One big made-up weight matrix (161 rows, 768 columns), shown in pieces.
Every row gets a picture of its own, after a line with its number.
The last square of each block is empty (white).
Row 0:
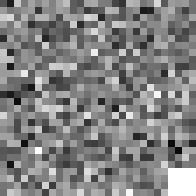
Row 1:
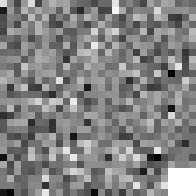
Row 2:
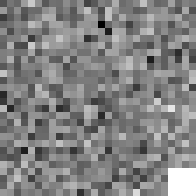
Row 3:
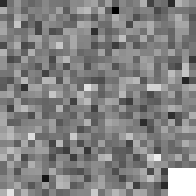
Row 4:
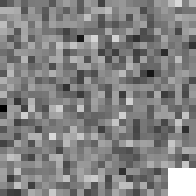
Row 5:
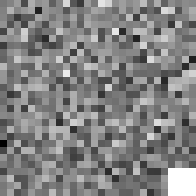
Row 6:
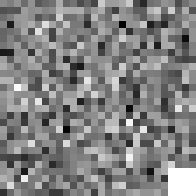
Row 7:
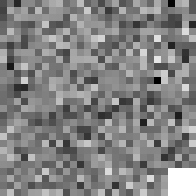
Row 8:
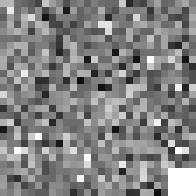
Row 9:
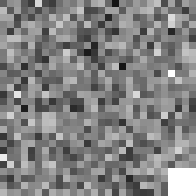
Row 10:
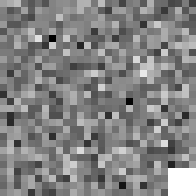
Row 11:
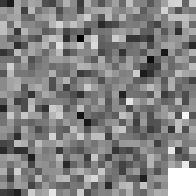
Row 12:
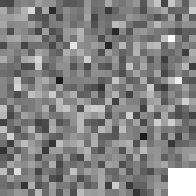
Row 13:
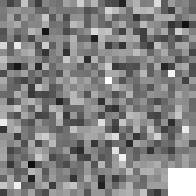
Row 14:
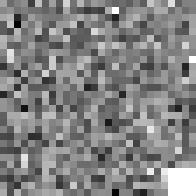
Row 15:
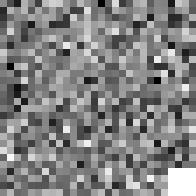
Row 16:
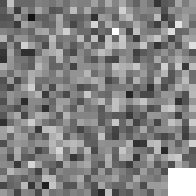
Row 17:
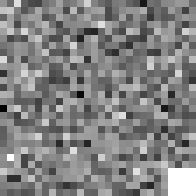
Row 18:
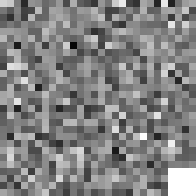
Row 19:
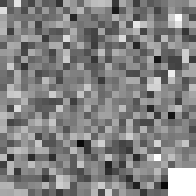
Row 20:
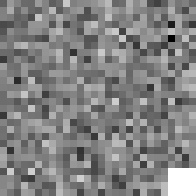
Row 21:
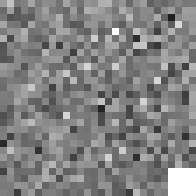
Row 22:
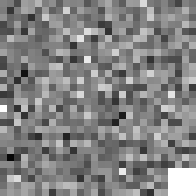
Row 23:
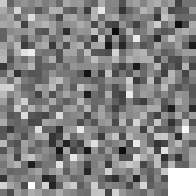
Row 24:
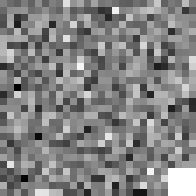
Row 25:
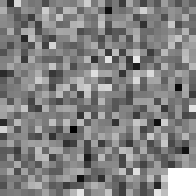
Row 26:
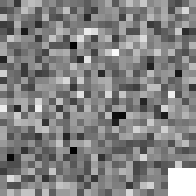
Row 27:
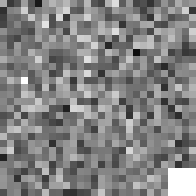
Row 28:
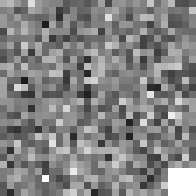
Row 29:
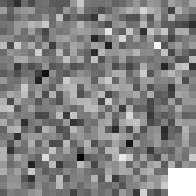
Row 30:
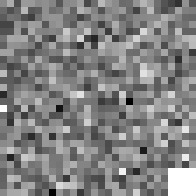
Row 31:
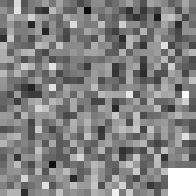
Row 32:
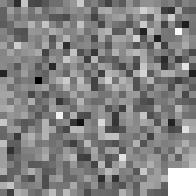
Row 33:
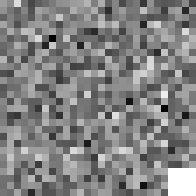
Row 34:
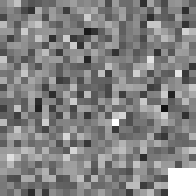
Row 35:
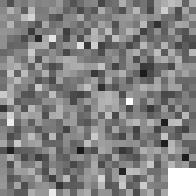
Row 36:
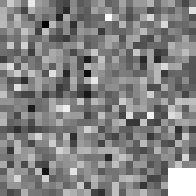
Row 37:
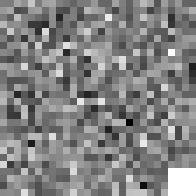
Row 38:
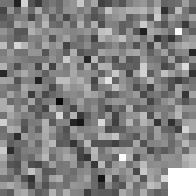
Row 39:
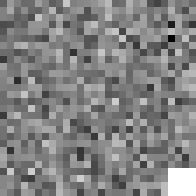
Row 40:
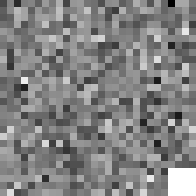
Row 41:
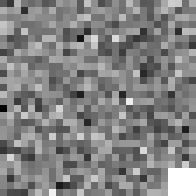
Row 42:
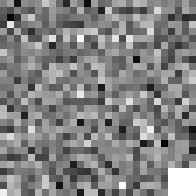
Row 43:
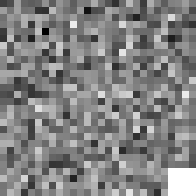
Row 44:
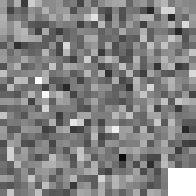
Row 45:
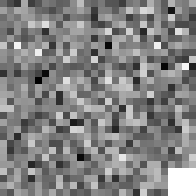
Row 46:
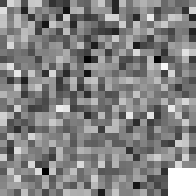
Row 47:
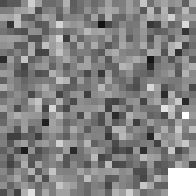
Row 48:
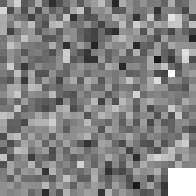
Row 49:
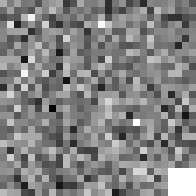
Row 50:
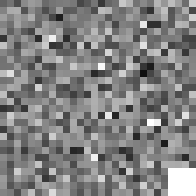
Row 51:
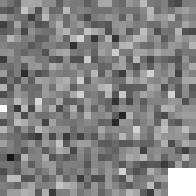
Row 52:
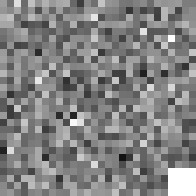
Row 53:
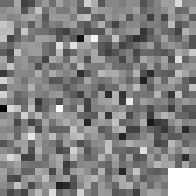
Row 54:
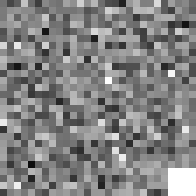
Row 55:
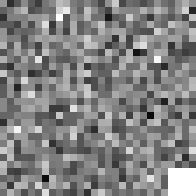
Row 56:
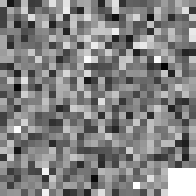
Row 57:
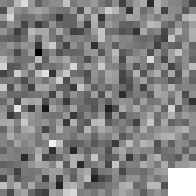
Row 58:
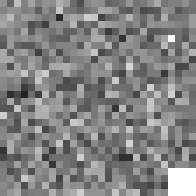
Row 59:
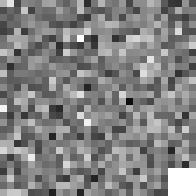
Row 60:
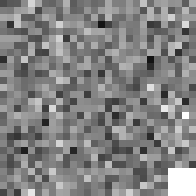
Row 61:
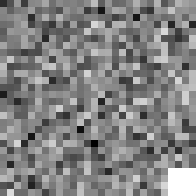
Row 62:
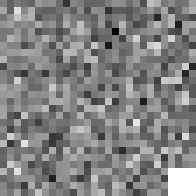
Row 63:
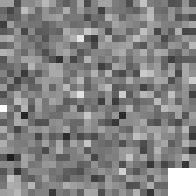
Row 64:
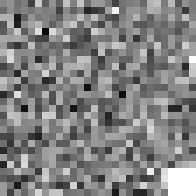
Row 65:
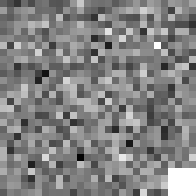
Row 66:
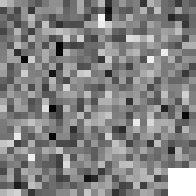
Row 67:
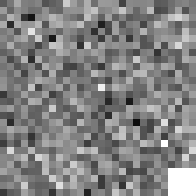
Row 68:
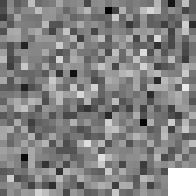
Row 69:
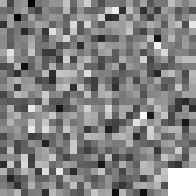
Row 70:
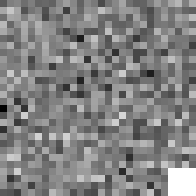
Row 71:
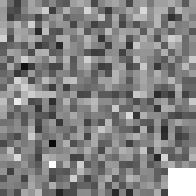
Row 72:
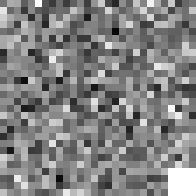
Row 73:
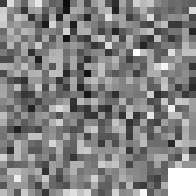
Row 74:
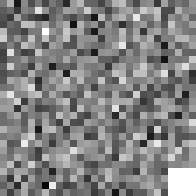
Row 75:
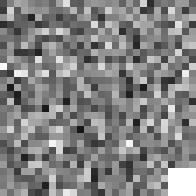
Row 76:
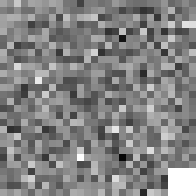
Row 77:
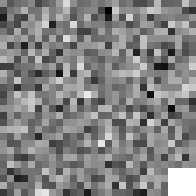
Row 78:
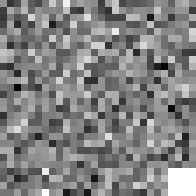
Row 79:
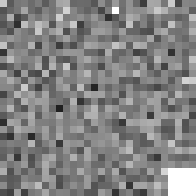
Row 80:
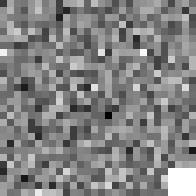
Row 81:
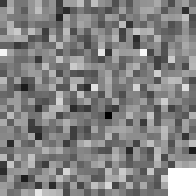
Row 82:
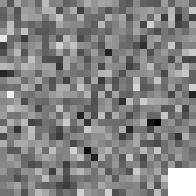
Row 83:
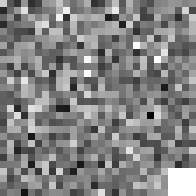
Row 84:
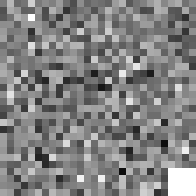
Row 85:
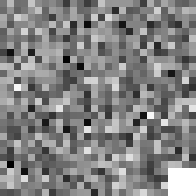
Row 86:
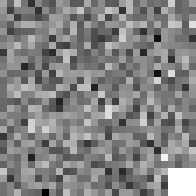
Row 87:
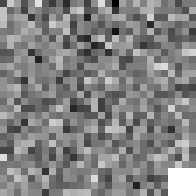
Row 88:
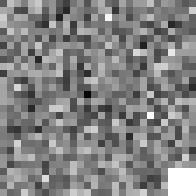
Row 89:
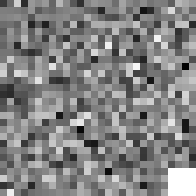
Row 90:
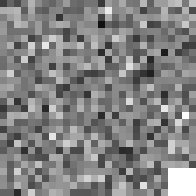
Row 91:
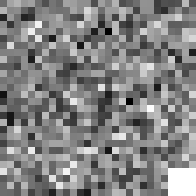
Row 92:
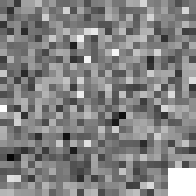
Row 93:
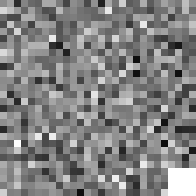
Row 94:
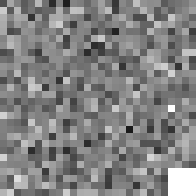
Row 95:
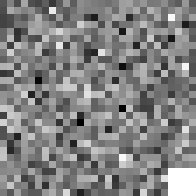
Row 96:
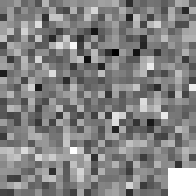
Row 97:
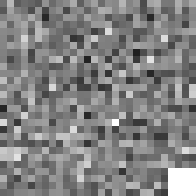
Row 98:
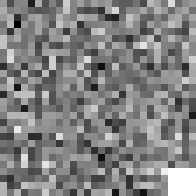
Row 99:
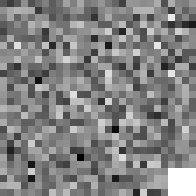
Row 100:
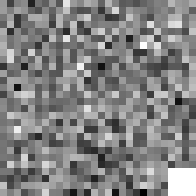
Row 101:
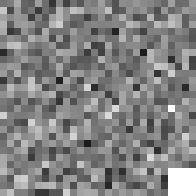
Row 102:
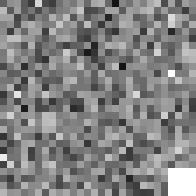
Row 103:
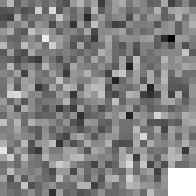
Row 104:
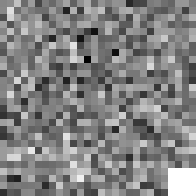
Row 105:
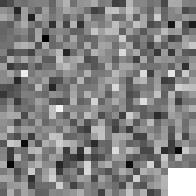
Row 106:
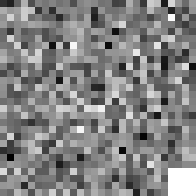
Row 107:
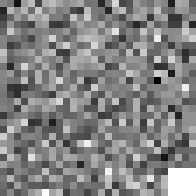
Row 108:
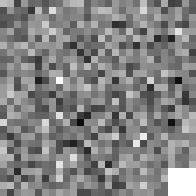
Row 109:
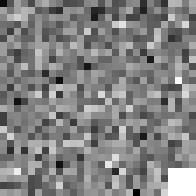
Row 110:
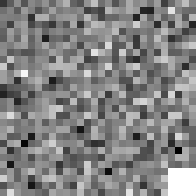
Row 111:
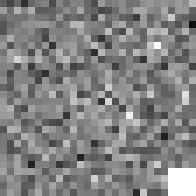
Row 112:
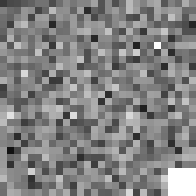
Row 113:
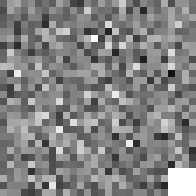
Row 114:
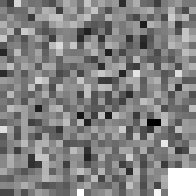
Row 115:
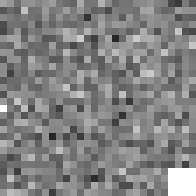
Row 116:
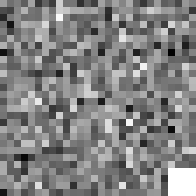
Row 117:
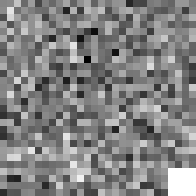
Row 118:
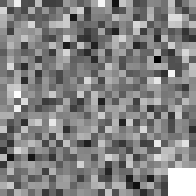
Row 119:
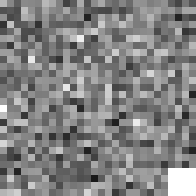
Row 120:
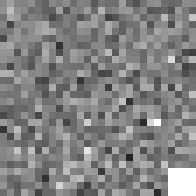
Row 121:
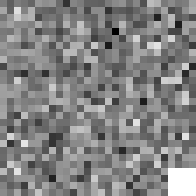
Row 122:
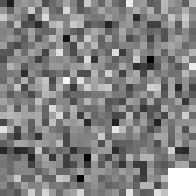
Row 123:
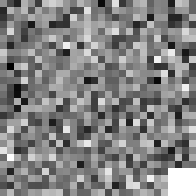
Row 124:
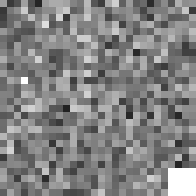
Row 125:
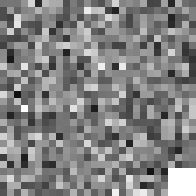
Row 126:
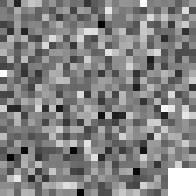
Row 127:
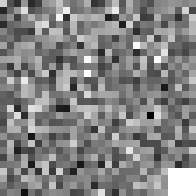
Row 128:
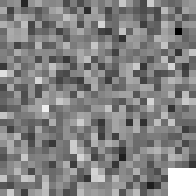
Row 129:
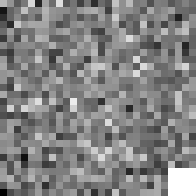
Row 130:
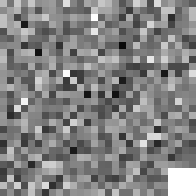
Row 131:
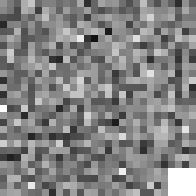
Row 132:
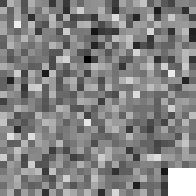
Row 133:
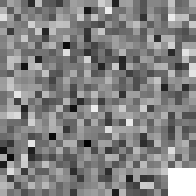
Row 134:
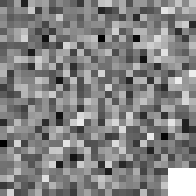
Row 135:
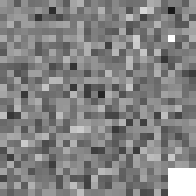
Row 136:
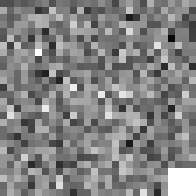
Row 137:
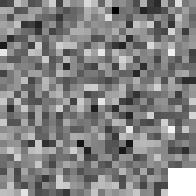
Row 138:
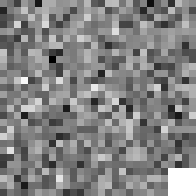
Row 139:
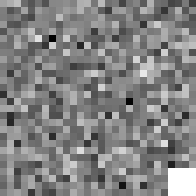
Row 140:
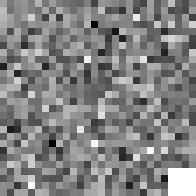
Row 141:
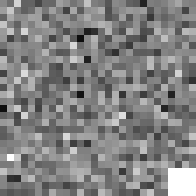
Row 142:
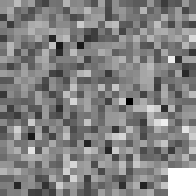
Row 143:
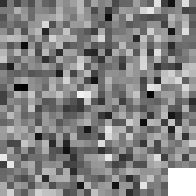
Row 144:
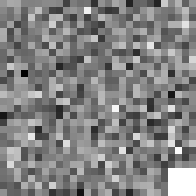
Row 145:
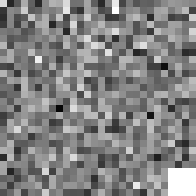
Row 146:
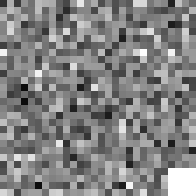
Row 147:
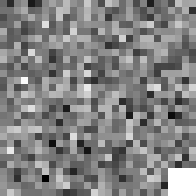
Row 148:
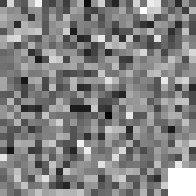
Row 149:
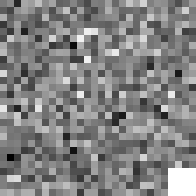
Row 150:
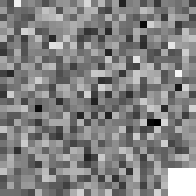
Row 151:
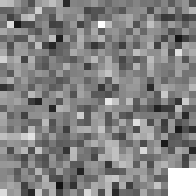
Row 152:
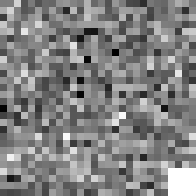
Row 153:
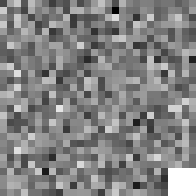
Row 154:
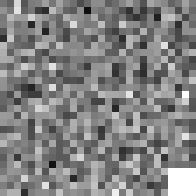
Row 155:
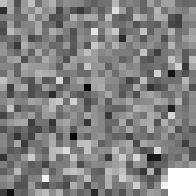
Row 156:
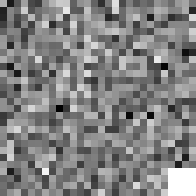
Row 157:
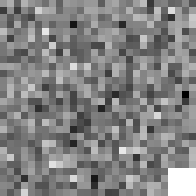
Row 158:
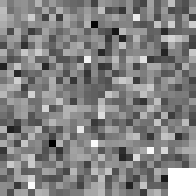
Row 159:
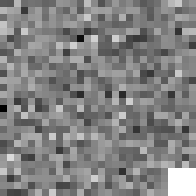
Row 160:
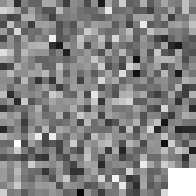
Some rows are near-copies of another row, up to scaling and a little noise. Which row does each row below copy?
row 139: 10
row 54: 13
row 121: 62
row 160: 93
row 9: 102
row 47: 60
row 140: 158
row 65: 29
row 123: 15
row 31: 154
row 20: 39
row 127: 83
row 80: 81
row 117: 104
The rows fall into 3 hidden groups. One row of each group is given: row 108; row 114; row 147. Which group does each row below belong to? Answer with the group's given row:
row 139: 114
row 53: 114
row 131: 114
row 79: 147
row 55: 147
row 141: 114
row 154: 108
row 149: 114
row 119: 114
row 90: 114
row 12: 108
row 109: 108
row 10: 114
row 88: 147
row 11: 114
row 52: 108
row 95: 108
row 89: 108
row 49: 114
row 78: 147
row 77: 147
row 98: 147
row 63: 114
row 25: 114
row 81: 147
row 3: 147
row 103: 108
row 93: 114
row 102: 147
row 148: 147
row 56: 147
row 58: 108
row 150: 114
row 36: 147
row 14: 147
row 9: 147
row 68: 147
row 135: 108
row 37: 147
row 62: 108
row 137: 147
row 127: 147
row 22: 114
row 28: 147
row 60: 114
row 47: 114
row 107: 147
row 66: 114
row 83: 147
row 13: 108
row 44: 108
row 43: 108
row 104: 114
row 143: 147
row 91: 114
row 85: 147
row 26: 114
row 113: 108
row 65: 108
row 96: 114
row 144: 108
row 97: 114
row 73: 147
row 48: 147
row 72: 147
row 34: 114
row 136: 108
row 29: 108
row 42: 114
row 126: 114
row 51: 114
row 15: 147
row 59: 114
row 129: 147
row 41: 114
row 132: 147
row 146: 147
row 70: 114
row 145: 147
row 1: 147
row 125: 147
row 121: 108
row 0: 108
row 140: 108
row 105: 108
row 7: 147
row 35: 114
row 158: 108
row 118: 147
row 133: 147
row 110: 108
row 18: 108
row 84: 114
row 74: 108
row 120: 114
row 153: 147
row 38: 108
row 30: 114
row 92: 114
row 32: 108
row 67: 114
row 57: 108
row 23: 108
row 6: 147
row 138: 147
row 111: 108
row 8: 114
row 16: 108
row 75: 108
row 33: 114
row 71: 108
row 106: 108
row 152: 114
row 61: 108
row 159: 114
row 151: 114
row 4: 114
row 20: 108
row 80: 147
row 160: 114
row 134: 108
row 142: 114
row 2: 114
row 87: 147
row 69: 147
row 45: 108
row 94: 147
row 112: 108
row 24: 147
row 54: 108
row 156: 147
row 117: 114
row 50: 114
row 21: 108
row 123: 147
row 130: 108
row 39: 108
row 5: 108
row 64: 147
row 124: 147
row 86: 147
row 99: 108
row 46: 147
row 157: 108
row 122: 114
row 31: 108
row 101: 147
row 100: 147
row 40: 147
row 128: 108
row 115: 114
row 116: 147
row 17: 114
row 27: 147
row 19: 147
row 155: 147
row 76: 108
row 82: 114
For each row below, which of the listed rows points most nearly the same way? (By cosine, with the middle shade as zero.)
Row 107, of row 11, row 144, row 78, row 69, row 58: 78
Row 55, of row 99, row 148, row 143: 143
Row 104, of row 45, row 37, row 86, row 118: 37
